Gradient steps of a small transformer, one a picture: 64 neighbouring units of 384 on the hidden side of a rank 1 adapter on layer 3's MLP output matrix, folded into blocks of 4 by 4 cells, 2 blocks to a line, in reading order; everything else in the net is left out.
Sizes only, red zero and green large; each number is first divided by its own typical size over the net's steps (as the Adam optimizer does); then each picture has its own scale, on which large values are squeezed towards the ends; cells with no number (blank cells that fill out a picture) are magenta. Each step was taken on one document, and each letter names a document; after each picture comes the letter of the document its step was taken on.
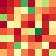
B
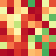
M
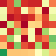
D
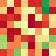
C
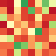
B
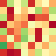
D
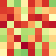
D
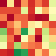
D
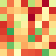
M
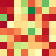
B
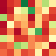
B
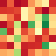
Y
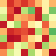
C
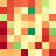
C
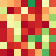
M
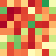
C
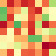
M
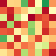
C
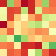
Y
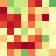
D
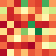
C
